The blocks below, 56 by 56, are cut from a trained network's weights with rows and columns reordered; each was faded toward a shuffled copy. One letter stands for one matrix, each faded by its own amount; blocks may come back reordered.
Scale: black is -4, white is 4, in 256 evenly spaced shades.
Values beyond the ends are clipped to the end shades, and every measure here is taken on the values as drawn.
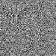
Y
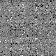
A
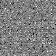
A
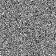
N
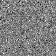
N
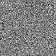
Y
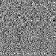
Y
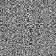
Y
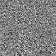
Y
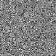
Y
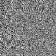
Y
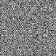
Y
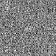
Y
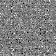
A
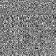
Y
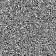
N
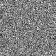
N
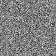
N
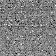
A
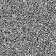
N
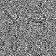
Y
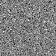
N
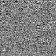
Y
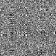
Y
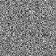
Y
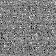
A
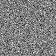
N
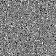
N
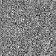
Y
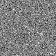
N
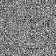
Y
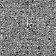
A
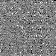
A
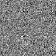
Y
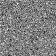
N
